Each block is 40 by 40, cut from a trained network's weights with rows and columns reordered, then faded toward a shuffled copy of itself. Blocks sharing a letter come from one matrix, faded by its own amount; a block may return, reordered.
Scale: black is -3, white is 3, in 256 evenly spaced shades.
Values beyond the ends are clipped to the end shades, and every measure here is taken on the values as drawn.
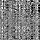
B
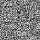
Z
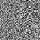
Z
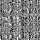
B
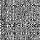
B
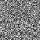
Z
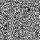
Z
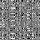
B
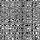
B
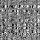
B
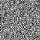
Z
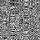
Z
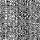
B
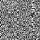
Z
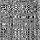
B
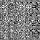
B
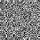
Z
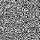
Z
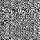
B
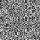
Z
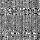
B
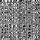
B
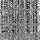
B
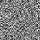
Z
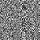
Z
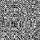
Z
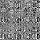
B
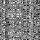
B
